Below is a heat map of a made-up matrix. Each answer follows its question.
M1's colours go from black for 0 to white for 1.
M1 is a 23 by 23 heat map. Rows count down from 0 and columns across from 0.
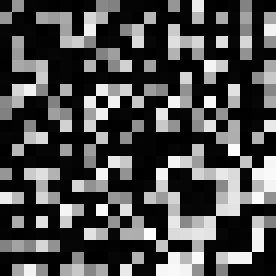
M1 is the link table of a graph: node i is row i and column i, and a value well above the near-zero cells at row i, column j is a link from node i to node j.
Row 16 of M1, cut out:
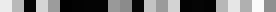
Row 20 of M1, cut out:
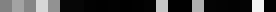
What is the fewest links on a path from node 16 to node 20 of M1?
1
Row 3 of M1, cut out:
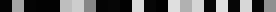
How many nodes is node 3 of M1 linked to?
11
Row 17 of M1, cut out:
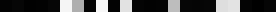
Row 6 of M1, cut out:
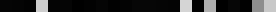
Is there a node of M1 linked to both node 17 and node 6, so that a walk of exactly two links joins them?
no
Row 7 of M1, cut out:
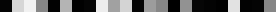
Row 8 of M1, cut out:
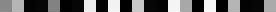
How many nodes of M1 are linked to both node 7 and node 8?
5
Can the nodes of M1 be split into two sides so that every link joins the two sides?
no
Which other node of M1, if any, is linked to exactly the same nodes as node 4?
node 0
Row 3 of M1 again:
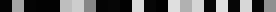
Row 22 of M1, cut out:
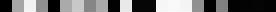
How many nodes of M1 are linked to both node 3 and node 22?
8
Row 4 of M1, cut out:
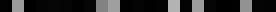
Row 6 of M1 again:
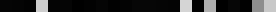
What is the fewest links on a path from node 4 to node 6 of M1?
3
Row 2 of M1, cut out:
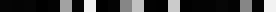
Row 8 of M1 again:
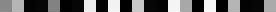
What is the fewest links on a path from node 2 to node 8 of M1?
2
